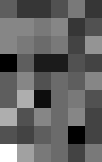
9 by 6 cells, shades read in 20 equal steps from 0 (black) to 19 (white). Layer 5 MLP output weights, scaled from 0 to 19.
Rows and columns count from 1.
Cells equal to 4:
4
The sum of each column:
79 76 56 67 55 61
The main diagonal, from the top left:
7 10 8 2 7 6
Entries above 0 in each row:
6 6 6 5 6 6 6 5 6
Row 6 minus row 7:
-6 7 -9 0 -1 1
